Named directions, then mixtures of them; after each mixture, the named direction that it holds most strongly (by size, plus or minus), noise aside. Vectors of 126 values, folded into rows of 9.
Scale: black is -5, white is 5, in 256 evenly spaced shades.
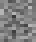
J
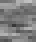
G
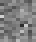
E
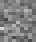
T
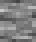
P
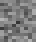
T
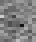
E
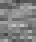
G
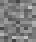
T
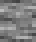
P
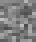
E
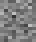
J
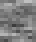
G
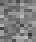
T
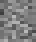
J
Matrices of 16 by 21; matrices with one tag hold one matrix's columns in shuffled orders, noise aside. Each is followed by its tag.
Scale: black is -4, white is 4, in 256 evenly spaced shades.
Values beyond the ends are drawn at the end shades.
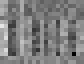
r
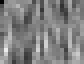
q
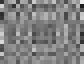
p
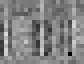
r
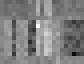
r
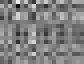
p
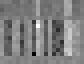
r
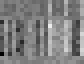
r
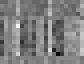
r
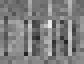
r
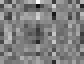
p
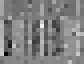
r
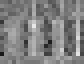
r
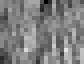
q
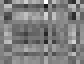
p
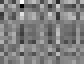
p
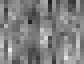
q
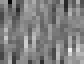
q
